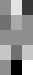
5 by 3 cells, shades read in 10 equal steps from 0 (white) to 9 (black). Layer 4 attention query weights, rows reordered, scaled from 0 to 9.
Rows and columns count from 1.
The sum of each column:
19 22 17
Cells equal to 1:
1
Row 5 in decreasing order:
9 4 0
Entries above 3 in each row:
2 2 3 1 2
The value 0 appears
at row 5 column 3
